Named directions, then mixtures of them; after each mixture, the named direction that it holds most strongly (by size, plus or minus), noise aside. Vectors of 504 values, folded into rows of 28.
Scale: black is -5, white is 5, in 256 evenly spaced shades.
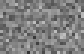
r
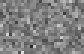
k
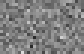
r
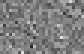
k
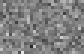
k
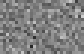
r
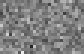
k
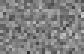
r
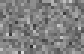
k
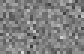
r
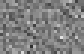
r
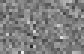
k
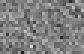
k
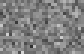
k
